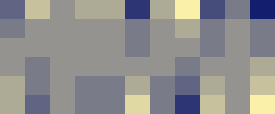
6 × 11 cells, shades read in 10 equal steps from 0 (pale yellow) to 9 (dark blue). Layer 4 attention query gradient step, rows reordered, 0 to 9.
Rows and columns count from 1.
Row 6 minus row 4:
-1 1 0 1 1 -3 1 3 -2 0 -3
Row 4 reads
4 5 4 4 4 4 4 5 4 4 3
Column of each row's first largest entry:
11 1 6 2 8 8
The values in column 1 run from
3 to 6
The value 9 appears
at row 1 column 11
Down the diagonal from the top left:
6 4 4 4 5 1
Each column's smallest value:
3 2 4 3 3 1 3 0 2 4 0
